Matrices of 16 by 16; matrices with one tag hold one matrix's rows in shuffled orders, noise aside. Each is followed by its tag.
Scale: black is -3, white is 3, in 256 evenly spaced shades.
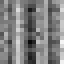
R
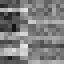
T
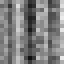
R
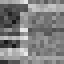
T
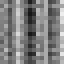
R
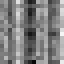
R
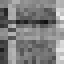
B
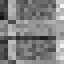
B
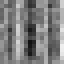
R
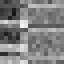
T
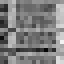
B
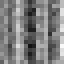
R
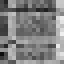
B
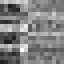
T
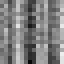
R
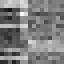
T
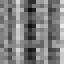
R
